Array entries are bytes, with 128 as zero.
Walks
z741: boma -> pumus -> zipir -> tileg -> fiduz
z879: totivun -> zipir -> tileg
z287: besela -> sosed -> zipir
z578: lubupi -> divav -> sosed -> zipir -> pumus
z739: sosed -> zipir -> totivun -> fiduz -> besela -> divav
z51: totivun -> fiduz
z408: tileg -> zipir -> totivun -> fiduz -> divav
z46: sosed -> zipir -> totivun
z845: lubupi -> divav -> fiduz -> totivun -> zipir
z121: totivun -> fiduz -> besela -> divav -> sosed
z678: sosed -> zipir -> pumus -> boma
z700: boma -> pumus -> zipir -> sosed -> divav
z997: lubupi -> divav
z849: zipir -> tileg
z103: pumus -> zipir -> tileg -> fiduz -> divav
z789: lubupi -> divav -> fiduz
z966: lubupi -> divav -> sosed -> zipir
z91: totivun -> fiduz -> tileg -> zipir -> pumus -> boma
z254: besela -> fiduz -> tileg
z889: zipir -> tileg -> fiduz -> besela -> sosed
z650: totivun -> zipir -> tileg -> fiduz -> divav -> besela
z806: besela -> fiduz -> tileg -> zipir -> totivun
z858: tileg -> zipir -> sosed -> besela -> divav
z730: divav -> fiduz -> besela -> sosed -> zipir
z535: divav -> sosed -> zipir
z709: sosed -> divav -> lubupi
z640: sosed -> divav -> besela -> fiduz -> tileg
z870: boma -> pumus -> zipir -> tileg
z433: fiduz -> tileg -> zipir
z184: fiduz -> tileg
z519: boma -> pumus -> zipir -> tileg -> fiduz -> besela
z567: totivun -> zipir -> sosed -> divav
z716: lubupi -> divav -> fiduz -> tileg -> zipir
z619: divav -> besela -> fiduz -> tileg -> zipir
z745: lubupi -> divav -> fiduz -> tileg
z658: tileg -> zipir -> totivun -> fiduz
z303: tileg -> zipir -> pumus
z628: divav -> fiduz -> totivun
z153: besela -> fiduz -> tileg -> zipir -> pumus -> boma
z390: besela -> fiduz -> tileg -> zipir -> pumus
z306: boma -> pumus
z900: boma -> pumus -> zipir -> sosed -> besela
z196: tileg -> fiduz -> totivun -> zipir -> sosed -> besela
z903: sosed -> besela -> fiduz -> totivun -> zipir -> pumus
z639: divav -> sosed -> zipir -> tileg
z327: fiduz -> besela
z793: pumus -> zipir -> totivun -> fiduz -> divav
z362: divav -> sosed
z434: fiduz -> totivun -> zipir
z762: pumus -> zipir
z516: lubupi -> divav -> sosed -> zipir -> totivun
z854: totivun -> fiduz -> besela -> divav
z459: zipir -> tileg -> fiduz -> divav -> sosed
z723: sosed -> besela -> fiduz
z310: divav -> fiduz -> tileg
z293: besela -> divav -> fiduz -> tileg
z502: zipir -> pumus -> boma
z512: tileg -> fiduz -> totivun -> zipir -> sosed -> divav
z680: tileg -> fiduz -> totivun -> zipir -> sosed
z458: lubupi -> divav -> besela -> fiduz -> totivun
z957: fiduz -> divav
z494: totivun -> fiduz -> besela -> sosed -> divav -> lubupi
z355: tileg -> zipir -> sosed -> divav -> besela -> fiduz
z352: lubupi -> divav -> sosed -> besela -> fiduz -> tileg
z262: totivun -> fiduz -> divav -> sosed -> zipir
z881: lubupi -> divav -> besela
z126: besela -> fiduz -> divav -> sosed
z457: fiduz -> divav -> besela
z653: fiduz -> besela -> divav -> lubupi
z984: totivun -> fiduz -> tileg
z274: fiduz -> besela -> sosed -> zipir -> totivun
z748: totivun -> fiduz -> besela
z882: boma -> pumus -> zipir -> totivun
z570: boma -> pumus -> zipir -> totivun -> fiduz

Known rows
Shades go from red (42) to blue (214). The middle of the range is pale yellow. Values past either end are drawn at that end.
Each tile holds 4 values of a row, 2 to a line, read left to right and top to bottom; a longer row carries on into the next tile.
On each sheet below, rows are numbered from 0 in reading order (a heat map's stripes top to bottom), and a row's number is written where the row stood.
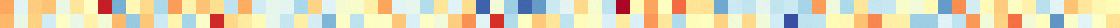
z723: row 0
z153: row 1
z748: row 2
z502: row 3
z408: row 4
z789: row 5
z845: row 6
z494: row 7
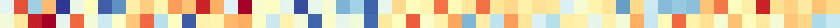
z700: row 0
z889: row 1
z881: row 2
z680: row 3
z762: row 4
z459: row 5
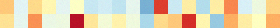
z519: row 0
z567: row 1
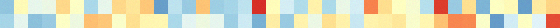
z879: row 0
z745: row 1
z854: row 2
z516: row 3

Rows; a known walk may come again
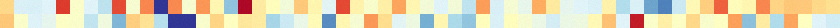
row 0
z716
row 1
z254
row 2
z658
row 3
z984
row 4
z870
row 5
z680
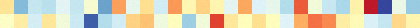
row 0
z789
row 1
z153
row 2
z793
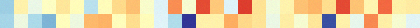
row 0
z879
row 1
z806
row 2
z196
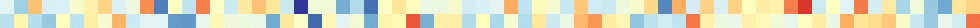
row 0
z748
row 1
z184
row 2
z881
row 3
z51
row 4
z845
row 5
z126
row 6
z966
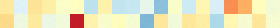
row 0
z519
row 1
z854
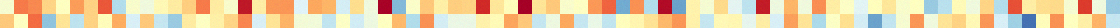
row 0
z274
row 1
z858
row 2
z723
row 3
z355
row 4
z287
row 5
z408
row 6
z303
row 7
z390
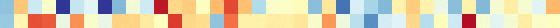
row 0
z882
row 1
z739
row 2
z709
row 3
z362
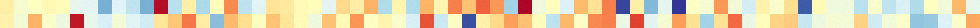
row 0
z741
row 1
z567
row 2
z103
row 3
z889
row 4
z900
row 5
z91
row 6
z458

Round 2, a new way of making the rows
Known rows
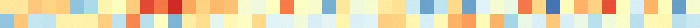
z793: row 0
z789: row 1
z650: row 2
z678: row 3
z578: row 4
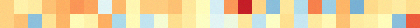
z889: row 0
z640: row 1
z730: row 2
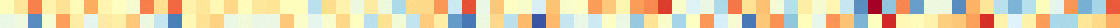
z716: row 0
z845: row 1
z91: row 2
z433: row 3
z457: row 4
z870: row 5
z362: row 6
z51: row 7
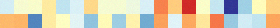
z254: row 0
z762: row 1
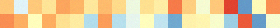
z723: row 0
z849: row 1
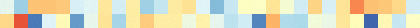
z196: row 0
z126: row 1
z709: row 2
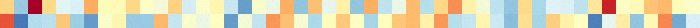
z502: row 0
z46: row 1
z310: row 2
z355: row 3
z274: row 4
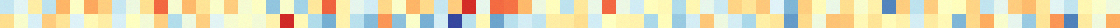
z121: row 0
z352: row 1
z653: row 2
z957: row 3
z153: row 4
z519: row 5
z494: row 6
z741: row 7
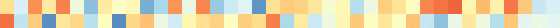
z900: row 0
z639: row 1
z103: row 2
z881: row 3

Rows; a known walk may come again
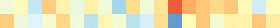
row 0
z91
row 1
z745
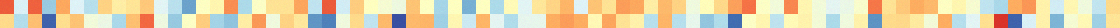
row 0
z700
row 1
z984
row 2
z433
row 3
z262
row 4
z723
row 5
z516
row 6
z459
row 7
z680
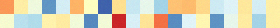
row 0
z879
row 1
z196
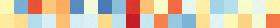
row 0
z628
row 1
z408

